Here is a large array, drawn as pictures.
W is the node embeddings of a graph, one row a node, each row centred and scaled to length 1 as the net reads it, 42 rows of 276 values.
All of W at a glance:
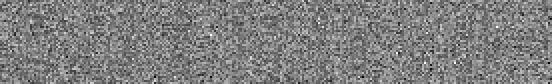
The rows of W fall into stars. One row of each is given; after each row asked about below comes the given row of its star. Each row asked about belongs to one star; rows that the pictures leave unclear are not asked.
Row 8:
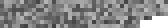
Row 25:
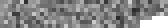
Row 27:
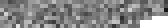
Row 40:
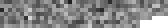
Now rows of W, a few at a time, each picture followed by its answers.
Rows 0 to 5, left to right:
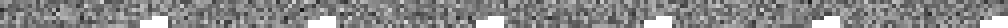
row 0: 40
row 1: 25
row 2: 27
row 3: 8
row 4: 27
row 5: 27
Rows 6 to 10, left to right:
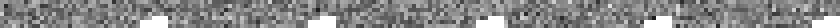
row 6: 25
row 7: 25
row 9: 8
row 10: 27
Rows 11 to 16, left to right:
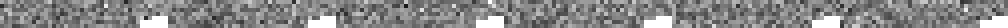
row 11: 8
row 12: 8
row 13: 40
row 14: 25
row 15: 27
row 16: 8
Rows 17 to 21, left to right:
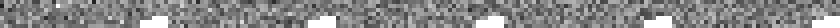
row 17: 8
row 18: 25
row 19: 25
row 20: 27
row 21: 40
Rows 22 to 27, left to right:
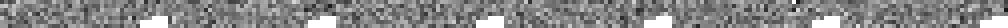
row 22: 27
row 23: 25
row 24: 27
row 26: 8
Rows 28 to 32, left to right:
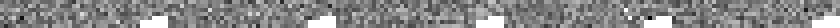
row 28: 27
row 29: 25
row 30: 40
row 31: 8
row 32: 25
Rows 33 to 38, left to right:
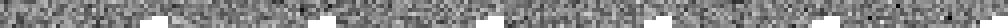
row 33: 27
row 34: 25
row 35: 8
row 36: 40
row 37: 25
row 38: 8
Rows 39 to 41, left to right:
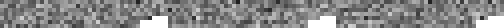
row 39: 8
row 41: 8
